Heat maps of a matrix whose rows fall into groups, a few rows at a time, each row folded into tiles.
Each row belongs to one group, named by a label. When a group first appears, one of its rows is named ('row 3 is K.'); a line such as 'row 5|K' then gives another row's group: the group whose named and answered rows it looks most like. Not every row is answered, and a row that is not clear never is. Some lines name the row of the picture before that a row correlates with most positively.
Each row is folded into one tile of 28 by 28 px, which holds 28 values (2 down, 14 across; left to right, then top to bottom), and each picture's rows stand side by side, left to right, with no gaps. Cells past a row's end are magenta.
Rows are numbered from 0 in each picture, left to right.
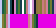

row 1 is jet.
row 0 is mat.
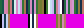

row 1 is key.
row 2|jet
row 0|key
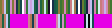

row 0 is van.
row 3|key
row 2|mat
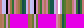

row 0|jet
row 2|jet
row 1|jet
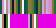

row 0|mat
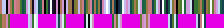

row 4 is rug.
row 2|van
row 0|jet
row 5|mat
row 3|key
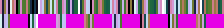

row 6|key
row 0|van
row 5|key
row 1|rug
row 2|mat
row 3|jet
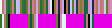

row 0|jet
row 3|key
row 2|van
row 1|mat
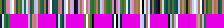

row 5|mat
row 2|rug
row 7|jet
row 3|jet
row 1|mat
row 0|rug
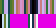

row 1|rug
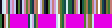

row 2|mat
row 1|rug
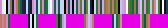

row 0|jet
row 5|mat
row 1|key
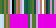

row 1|rug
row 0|mat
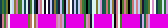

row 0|rug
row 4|van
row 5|rug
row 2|van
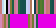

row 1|jet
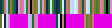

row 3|jet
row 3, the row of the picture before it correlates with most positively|0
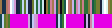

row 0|rug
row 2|rug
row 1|van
